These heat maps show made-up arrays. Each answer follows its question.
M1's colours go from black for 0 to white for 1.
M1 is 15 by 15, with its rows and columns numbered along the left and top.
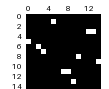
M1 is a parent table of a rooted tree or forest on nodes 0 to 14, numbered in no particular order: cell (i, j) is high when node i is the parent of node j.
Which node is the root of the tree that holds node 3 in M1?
11
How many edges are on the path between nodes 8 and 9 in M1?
5
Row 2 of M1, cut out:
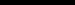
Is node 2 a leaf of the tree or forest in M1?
yes
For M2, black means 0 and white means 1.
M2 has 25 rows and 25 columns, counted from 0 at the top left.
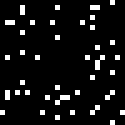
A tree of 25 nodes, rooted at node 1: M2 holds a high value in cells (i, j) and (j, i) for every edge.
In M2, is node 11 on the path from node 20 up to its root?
yes
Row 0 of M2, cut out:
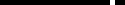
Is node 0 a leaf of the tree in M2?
yes
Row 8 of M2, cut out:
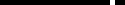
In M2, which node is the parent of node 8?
22
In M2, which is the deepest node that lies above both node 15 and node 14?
18
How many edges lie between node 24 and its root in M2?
3
